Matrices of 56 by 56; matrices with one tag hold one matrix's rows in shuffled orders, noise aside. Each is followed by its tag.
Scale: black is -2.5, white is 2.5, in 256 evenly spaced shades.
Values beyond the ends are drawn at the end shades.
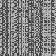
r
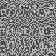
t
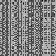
r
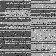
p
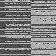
p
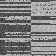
p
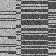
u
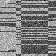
u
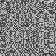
t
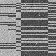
u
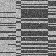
u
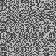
t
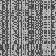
r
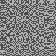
t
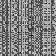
r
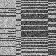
u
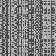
r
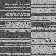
p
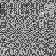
t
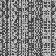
r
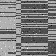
u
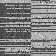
p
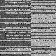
p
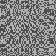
t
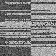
p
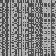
r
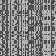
r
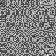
t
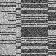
u
